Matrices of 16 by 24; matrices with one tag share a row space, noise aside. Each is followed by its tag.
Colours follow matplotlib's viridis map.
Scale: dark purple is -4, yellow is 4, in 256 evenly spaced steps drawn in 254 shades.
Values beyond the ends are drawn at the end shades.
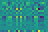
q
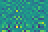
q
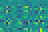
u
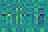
q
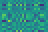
q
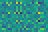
q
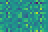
u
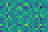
u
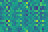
u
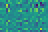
u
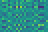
q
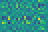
q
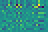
q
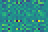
q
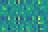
q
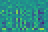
q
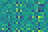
q
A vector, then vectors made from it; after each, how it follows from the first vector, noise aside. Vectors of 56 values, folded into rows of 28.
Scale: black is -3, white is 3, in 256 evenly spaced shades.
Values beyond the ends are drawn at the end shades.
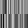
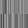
shrunk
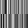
copied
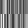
negated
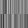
shrunk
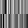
copied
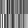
negated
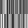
negated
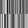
negated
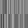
shrunk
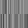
shrunk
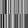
copied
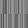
shrunk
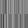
shrunk
